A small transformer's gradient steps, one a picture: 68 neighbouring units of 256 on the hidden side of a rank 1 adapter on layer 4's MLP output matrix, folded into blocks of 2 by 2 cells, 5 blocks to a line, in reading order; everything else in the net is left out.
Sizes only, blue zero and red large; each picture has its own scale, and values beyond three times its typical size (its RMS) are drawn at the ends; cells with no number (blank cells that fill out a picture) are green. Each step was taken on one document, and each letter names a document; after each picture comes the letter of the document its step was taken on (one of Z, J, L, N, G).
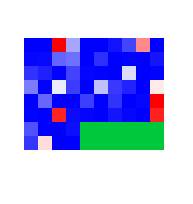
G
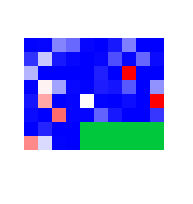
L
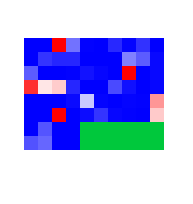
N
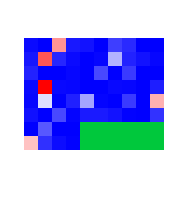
L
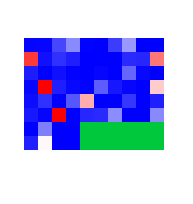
L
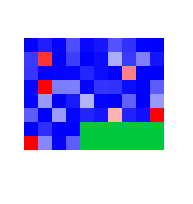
L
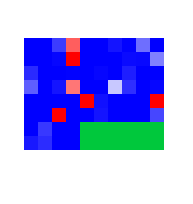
N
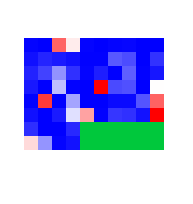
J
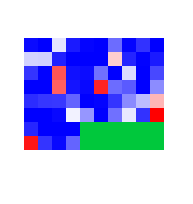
J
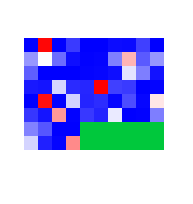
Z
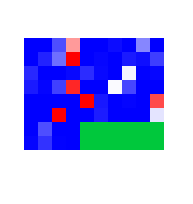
N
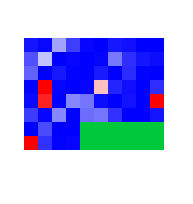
L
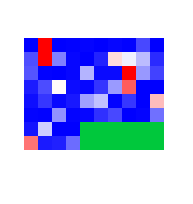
Z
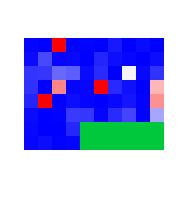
J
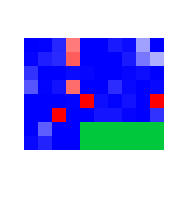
N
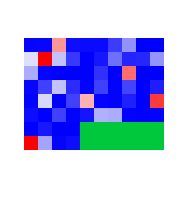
L
